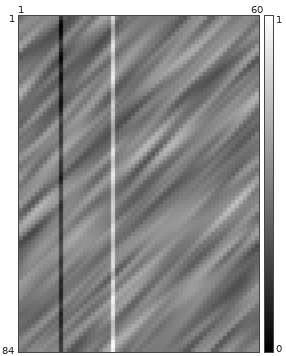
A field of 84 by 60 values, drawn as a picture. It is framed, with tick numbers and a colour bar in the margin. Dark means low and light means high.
Average level on the scale: 50%. Histogram: heavy tails on both sides. Odd lines: columns 11 and 24. Slope: none.
